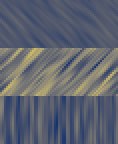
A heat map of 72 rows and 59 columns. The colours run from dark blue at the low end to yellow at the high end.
It is made of 3 by 1 panels. Panel 1,1: low, slanting down to the right, faint in contrast. Panel 2,1: middling, slanting up to the right, strong in contrast. Panel 3,1: low, streaked downward.
